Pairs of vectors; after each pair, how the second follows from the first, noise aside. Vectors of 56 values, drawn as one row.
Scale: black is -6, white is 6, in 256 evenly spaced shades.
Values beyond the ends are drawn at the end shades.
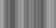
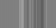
partly zeroed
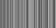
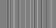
partly zeroed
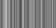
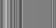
partly zeroed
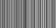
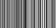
scaled up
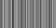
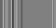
partly zeroed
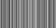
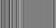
partly zeroed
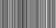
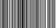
scaled up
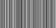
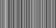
sign-scrambled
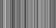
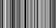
scaled up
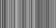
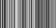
scaled up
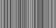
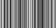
scaled up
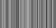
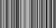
scaled up
